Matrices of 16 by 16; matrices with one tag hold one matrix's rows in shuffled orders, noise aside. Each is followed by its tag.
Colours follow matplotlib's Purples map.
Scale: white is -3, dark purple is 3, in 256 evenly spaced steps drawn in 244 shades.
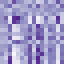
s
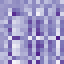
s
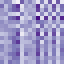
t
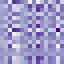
s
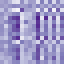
t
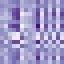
t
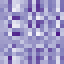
s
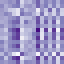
t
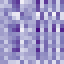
t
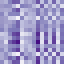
t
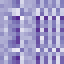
t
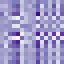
t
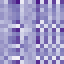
t
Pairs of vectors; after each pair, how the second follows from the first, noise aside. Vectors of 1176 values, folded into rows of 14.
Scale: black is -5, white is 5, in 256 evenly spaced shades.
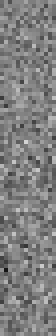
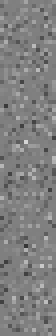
partly zeroed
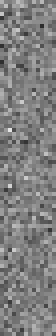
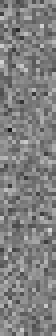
negated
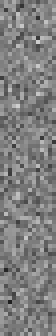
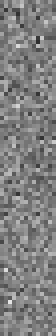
sign-scrambled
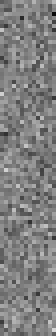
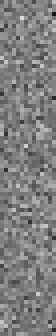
sign-scrambled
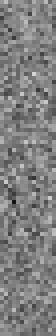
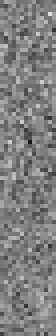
wrapped around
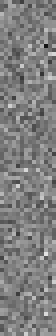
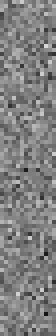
negated
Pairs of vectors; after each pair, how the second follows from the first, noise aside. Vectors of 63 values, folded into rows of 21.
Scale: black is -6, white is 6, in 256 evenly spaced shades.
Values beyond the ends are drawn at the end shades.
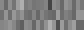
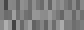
wrapped around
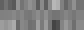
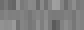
shrunk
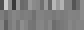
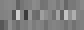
wrapped around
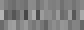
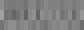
shrunk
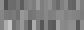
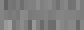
shrunk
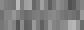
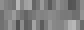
copied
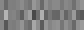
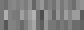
sign-scrambled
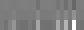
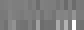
copied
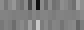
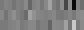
wrapped around
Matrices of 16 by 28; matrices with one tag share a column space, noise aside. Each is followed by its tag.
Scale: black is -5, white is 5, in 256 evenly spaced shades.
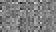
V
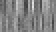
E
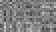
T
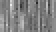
E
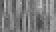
E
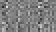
T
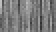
E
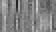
E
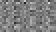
V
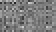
V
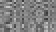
T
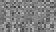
T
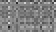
V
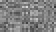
T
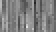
E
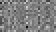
V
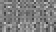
T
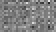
V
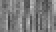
E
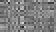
V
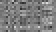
V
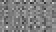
V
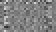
V
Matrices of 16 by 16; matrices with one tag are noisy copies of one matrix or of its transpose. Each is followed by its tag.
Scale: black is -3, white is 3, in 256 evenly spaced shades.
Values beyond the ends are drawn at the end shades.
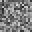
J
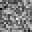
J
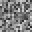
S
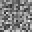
S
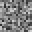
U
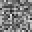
S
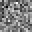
J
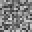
S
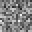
U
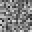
U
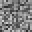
S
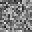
J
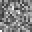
J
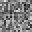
S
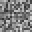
S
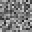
S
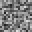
S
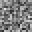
S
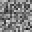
S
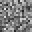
U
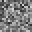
J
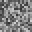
J
